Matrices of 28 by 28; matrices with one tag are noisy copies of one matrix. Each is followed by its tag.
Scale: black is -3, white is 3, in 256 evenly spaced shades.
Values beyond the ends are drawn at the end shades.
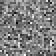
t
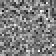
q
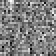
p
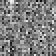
p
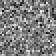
q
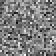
t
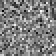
q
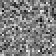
q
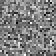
t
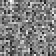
p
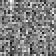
p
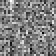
p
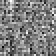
p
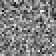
q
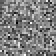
t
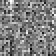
p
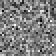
q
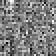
p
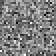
t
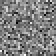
t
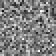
q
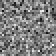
q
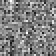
p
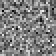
q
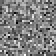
t
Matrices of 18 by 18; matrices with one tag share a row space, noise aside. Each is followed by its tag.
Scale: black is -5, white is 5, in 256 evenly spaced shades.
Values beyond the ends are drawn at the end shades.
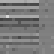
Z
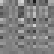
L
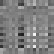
L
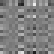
L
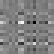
L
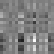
L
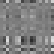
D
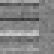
Z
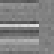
Z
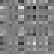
L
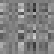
L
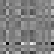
D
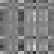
L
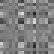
L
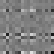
D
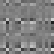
D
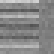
Z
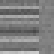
Z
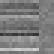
Z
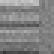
Z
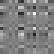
L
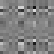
L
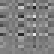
L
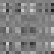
D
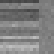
Z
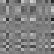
D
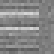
Z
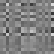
D
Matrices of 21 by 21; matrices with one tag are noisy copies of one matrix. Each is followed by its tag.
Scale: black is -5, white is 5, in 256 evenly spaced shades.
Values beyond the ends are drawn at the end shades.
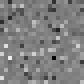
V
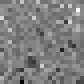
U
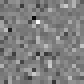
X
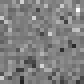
U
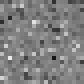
V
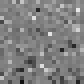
U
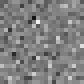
X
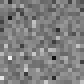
V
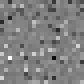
V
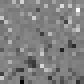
U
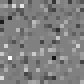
V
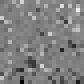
U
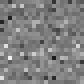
V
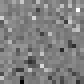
U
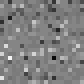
V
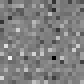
V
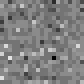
V
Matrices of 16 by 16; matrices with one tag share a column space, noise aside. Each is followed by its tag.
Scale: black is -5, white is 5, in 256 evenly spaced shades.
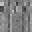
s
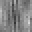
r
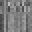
s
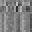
s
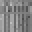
s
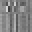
s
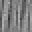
r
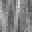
r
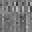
s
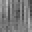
r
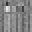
s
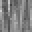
r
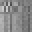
s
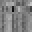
s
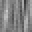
r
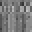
s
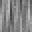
r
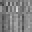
s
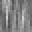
r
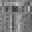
s
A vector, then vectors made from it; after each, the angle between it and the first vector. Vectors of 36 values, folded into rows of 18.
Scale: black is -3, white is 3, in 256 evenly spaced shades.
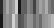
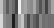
nearly opposite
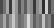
partly aligned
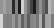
orthogonal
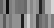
orthogonal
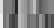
nearly opposite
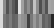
nearly opposite
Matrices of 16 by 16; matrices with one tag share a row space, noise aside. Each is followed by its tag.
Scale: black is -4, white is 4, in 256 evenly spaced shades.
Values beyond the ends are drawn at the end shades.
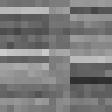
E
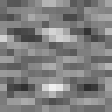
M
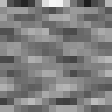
M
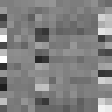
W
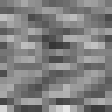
M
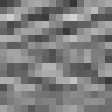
M
